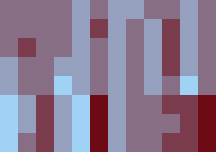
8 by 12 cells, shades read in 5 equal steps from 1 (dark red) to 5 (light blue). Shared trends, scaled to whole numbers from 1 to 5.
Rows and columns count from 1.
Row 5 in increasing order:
3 3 3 3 3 3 4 4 4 4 5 5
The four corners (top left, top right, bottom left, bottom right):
3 3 5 1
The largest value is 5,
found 8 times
